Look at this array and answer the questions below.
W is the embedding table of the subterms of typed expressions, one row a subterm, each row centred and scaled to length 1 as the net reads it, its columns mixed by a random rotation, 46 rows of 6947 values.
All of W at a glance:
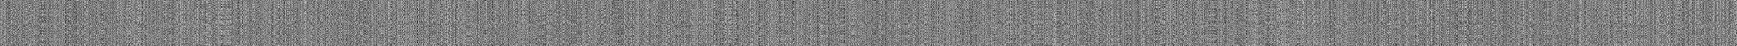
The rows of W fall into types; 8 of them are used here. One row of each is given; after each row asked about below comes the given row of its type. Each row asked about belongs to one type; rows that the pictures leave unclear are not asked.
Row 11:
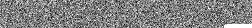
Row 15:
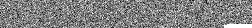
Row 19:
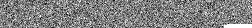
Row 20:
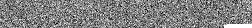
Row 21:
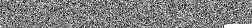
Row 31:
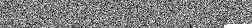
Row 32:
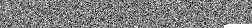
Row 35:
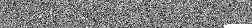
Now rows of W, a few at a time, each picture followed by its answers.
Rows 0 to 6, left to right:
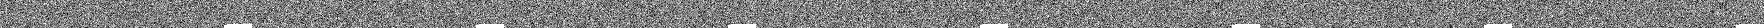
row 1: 11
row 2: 31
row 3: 11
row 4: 19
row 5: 31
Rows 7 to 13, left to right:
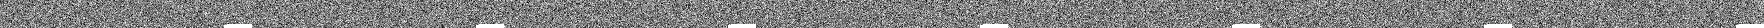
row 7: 19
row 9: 21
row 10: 15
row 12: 19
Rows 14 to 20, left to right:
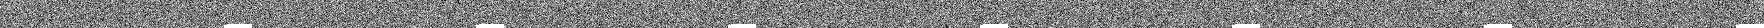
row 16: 21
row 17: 31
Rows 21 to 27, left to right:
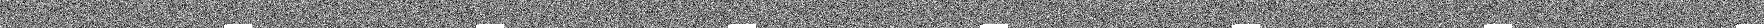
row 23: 11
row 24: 32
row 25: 35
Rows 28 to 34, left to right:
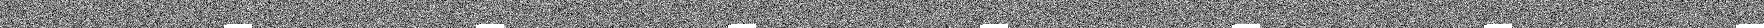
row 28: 31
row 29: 19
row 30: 21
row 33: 31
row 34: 15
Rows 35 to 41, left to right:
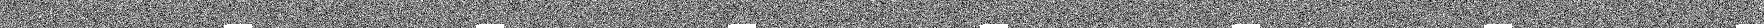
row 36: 21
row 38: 20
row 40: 15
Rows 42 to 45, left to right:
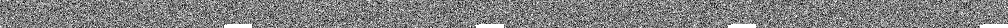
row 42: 21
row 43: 20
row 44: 32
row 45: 19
